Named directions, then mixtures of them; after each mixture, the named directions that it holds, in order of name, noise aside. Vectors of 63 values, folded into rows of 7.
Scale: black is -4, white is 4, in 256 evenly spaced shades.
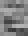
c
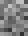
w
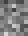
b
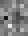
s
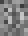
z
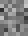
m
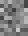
m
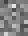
b, w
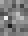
s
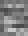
c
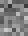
m, w, z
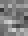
c, m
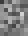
z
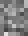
b, c, m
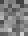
w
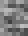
b, c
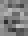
c, z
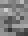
c, w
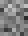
m, w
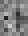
m, s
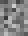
b, s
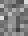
c, m, w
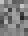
z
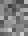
w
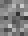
s, w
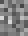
m, w, z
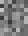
m, z
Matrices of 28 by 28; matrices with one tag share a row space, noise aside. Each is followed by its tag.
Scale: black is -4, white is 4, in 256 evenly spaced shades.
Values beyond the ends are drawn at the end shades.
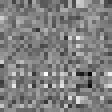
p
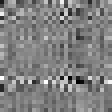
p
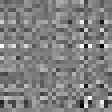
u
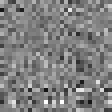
p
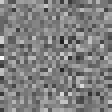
p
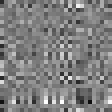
p
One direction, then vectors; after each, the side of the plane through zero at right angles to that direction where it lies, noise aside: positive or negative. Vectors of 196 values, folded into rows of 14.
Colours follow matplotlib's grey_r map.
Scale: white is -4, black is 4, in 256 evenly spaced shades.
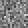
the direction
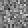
positive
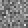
positive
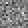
positive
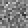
negative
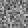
positive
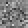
negative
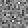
positive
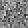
negative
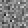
positive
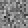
negative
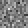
negative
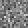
positive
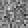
negative
